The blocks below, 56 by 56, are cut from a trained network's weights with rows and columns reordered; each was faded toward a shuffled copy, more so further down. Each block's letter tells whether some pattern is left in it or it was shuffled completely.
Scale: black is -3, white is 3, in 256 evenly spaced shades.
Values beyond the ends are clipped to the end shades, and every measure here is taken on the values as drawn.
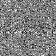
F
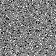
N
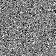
N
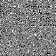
F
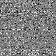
F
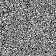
N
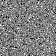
N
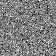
N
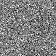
N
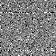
F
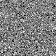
F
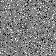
N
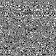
F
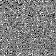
F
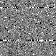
F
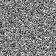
N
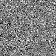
F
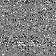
F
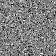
N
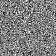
F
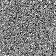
N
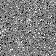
N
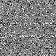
F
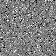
N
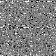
F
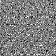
F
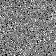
N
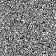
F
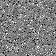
N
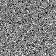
N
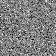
N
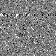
F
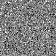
F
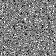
N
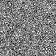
F
